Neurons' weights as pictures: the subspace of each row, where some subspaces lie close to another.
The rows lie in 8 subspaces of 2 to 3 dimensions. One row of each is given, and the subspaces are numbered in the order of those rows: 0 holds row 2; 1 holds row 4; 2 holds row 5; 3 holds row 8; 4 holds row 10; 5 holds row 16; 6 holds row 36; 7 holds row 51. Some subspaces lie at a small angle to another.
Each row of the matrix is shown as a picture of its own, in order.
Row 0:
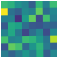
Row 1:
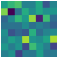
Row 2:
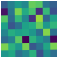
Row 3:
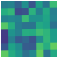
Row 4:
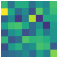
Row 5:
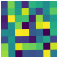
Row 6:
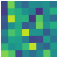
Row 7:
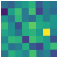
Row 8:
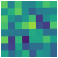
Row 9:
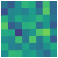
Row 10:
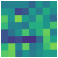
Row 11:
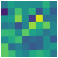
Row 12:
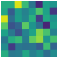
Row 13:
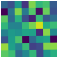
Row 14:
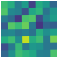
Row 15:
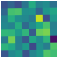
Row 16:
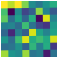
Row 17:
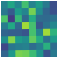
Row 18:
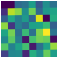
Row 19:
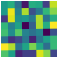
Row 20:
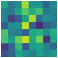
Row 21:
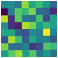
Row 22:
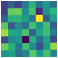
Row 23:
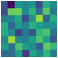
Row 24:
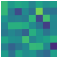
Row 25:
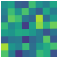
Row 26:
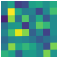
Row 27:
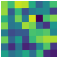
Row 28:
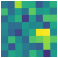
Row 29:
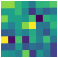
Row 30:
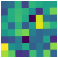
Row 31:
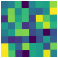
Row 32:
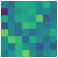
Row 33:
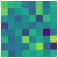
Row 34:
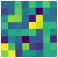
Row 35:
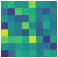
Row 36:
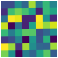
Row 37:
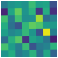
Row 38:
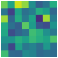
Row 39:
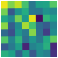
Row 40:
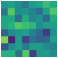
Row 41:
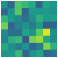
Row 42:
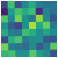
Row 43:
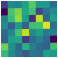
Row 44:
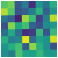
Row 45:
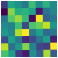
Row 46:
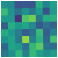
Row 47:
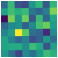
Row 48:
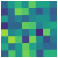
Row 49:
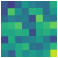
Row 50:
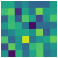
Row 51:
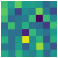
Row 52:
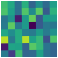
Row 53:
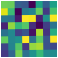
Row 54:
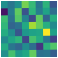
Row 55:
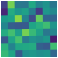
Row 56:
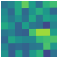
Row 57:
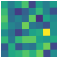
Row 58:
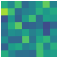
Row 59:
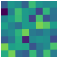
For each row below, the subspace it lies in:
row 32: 4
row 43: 2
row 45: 2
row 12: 5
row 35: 4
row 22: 7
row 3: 4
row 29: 3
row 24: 7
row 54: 2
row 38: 5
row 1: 3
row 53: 6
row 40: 3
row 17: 0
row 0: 2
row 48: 4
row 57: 2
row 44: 6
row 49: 3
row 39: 3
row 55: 1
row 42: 1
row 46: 6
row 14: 6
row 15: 5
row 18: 5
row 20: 4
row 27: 3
